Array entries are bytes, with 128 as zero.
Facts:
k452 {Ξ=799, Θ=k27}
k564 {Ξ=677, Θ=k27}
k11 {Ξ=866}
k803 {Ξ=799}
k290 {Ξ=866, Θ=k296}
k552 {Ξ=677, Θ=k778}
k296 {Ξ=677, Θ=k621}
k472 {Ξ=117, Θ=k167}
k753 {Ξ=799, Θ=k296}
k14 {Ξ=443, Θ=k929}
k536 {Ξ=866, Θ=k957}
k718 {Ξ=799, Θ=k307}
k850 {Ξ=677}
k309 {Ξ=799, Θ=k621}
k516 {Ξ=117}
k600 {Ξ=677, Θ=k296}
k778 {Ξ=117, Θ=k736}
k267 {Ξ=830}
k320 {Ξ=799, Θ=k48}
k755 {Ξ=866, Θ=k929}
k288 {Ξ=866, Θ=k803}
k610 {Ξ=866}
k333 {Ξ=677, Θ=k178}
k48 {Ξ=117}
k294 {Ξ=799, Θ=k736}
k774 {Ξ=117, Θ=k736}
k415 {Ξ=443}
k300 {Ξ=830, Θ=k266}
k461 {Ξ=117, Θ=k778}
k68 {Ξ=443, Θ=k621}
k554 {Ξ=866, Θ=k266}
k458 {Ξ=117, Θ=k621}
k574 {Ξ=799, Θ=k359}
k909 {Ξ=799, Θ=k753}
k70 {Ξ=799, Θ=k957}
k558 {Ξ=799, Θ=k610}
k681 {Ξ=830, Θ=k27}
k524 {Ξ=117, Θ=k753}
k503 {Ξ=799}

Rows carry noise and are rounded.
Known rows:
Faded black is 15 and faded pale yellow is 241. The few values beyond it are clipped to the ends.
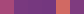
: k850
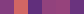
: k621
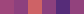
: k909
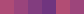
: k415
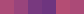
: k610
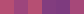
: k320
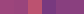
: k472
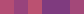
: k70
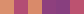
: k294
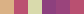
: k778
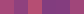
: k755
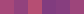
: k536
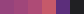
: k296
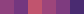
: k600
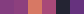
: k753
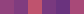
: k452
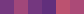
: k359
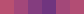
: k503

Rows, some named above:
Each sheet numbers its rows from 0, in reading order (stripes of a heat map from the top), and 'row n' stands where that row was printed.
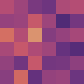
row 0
k803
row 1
k290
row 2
k774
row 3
k458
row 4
k681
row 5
k621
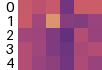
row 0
k736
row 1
k461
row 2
k48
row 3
k803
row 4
k267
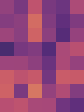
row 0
k452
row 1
k524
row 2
k909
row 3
k27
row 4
k516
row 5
k736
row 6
k552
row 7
k68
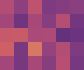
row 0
k300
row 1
k333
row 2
k309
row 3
k552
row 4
k333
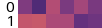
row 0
k564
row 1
k309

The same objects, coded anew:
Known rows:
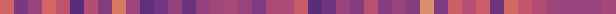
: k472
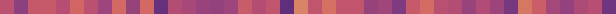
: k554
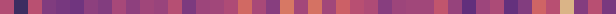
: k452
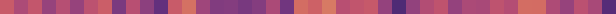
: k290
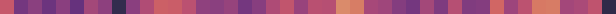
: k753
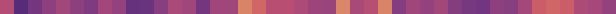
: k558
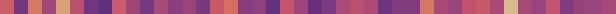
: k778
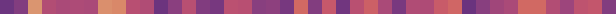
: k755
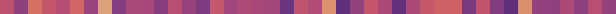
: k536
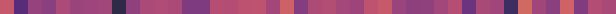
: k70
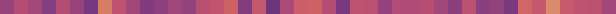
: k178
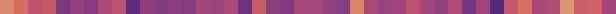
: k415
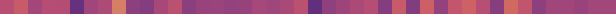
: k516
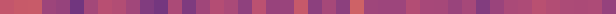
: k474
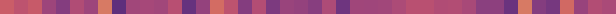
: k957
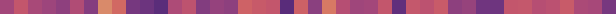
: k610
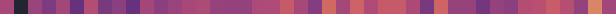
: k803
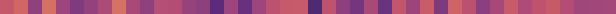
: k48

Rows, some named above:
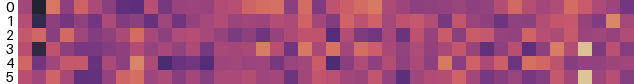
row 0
k294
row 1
k803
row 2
k48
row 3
k452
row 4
k472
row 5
k27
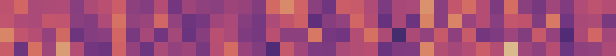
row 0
k458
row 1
k524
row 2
k552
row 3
k778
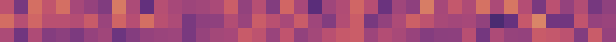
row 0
k774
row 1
k300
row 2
k503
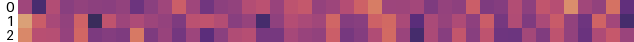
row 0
k909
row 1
k600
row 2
k552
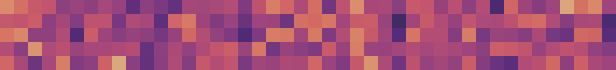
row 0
k68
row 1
k290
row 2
k296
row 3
k736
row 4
k333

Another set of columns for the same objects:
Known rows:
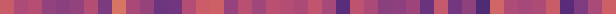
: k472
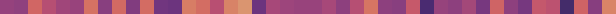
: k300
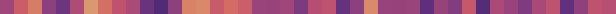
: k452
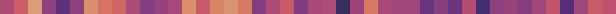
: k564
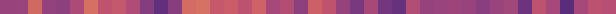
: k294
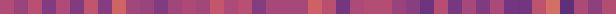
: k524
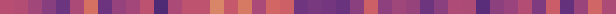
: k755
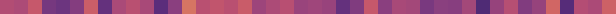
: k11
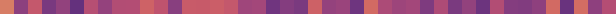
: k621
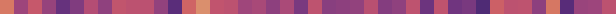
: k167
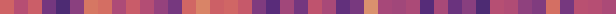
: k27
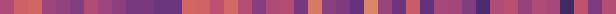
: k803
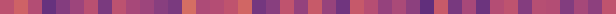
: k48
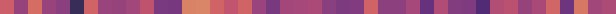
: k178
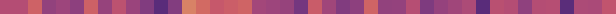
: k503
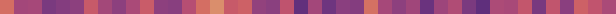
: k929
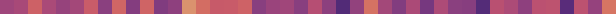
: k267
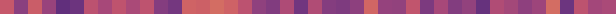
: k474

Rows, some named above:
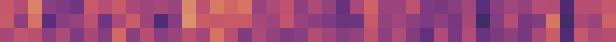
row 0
k850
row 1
k610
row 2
k68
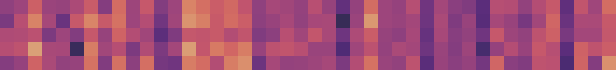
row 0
k267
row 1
k681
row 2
k516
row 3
k333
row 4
k300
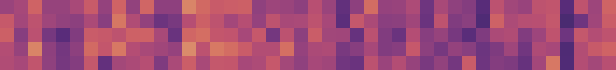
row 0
k267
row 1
k472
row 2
k736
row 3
k552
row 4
k290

